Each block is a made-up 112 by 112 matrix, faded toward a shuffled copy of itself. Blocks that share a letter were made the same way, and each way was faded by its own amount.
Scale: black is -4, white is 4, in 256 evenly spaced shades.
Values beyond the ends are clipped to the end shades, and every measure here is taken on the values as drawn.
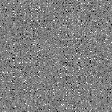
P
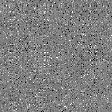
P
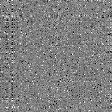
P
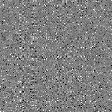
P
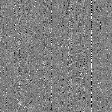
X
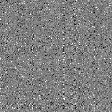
P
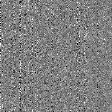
X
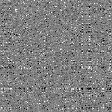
P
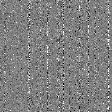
X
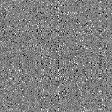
P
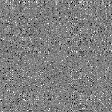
P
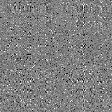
P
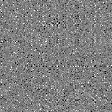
P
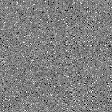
P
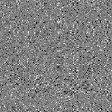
P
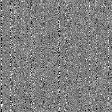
X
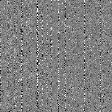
X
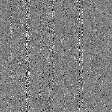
X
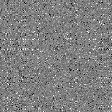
P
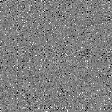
P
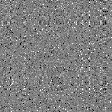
P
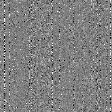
X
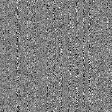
X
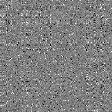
P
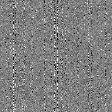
X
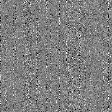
X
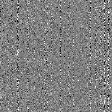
X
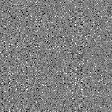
P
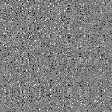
P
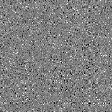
P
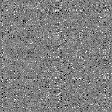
P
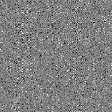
P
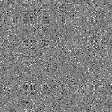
P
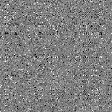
P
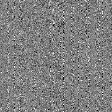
X
